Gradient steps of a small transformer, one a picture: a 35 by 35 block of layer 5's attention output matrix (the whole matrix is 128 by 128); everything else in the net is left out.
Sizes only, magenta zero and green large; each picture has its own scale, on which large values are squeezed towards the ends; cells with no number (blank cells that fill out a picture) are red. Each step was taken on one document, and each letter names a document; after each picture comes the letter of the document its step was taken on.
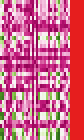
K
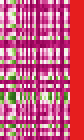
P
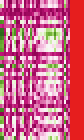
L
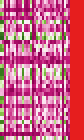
L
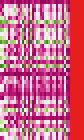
L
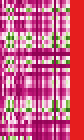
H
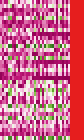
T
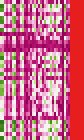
L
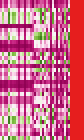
H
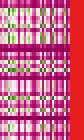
H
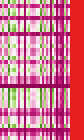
H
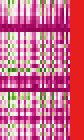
H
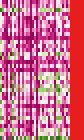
K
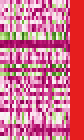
L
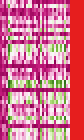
T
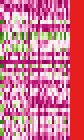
L
